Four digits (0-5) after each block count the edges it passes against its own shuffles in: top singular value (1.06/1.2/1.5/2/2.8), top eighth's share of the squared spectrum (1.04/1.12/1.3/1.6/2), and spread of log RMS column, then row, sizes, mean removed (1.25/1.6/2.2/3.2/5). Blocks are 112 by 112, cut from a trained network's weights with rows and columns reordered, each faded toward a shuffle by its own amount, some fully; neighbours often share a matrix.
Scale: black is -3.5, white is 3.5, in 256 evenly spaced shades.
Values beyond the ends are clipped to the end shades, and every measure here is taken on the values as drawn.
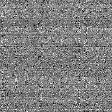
3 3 3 1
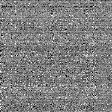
3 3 3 2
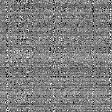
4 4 4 2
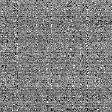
3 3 3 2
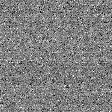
2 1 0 0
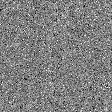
0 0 0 0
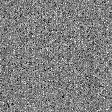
2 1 0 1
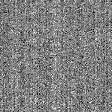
3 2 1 2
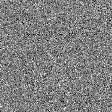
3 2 1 1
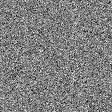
0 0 0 0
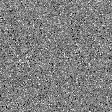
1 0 0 0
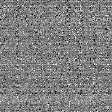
3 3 3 2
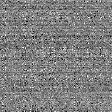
3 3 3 2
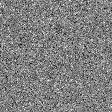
0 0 0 0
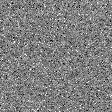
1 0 0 0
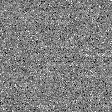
1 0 0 0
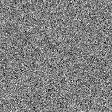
2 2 1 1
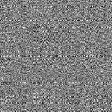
4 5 1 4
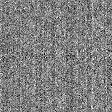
3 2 0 2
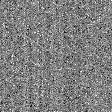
2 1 0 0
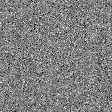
0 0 0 0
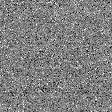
0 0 0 0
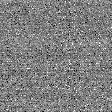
2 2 1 0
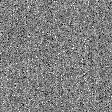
1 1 0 0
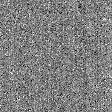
2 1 0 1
